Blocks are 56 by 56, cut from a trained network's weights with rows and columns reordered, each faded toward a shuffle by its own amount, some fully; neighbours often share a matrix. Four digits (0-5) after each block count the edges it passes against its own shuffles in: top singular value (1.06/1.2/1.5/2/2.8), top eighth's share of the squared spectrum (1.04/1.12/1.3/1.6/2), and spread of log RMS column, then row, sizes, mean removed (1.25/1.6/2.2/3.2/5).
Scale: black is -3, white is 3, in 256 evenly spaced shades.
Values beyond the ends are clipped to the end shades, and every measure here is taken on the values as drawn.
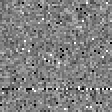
2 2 0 1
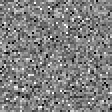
1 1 0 0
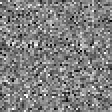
3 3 0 1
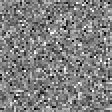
0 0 0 0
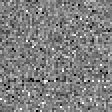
1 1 0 0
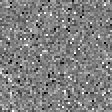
1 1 0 0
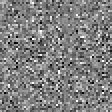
2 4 3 1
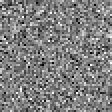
0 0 0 0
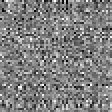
3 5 2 3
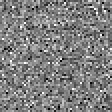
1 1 0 0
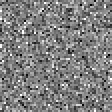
1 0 0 0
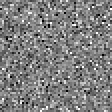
0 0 0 0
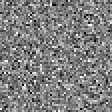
2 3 0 1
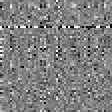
4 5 2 2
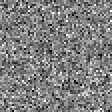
0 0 0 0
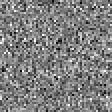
2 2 0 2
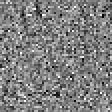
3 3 0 1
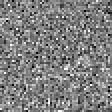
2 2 0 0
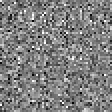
3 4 2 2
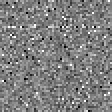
1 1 0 0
